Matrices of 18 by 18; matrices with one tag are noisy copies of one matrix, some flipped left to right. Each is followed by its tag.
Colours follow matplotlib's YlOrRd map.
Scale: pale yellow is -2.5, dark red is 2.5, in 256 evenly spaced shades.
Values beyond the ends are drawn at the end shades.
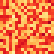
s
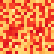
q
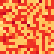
s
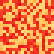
s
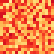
s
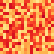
q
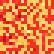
s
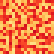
s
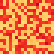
s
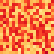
q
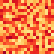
s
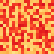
q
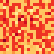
q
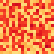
q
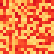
s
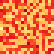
s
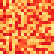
s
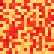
q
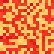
s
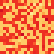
s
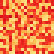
s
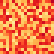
s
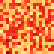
q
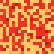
q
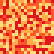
s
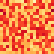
q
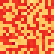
s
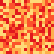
q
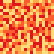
q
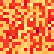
q
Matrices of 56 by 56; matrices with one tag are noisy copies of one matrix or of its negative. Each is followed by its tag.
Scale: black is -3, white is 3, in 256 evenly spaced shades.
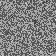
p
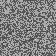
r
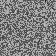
r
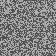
r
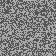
r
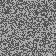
r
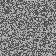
r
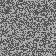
r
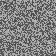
p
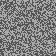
p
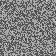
p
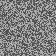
p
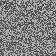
p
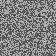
r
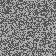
r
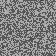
r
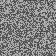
r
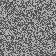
p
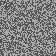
p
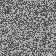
r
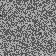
p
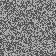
p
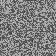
r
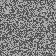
r
